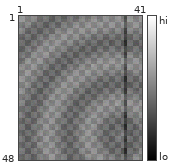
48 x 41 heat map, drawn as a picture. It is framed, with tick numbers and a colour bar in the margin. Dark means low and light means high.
Ninth with the lowest average: bottom right. Slope: none. Odd lines: column 36. Mirror symmetry: none. Rings: centred on the bottom right.
